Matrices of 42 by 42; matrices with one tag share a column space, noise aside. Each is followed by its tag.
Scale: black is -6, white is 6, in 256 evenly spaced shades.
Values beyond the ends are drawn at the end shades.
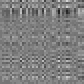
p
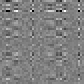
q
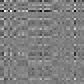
q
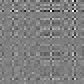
q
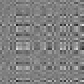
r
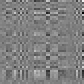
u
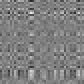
u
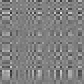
u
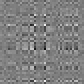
r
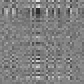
p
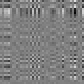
p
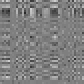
p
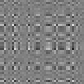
r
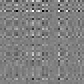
q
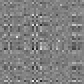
r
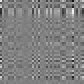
p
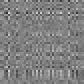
u
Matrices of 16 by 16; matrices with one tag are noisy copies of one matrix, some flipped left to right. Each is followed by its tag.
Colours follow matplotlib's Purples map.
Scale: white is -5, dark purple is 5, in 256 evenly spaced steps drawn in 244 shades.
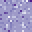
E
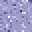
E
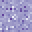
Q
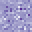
Q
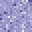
E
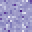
E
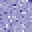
E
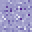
Q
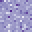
E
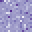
E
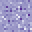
Q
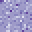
E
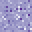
Q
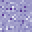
Q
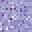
Q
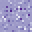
Q
